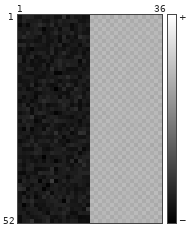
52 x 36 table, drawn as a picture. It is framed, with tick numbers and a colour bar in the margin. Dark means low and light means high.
The table splits into one row of 2 panels. Panel 1,1: very low, fine-grained, faint in contrast. Panel 1,2: high, checkered, faint in contrast.
